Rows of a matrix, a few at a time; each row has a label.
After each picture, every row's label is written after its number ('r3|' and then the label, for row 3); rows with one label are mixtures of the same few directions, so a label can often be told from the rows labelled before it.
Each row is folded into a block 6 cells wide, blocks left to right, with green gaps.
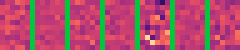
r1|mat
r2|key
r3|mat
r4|mat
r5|key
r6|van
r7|key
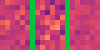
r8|mat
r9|van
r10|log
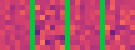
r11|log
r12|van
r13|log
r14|log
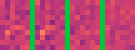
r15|log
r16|log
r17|van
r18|log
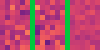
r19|log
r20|van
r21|mat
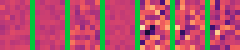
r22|van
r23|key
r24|key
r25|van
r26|log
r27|log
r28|log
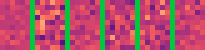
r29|key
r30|mat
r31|log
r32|key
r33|log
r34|log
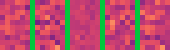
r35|mat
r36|mat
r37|key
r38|mat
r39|mat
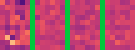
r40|key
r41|mat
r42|mat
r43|key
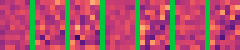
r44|key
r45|key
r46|key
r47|van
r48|van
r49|mat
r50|van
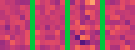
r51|key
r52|key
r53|key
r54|mat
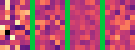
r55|log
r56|mat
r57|key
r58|van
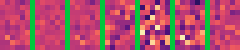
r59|key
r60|mat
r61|key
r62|van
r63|van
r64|key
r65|log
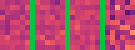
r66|mat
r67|key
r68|mat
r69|log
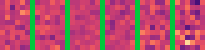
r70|log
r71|mat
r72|log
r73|mat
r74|key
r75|key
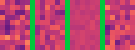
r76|mat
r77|log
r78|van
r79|van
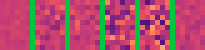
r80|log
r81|van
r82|mat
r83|mat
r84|mat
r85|van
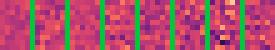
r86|van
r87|van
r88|key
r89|mat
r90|mat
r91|van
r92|key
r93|mat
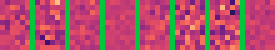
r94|mat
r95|key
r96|log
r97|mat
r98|van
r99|van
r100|log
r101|log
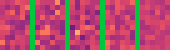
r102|van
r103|log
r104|log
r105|key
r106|van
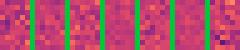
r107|mat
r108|key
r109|key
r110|key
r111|log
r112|key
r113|key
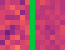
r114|log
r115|mat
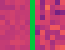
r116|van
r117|log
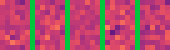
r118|key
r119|van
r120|van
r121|log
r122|key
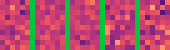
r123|log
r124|van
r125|key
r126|van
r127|log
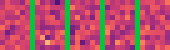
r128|log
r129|key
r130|van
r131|van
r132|key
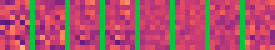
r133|mat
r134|key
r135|key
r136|key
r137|key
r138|log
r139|van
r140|key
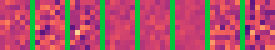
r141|mat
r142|log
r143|log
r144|van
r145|van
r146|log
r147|key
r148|log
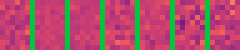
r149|van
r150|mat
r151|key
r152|key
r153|key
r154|mat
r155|log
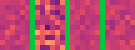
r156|log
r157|key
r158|van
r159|mat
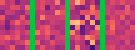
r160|mat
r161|log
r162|mat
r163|mat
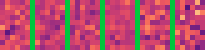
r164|log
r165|van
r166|log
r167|key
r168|mat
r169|log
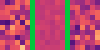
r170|mat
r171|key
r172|key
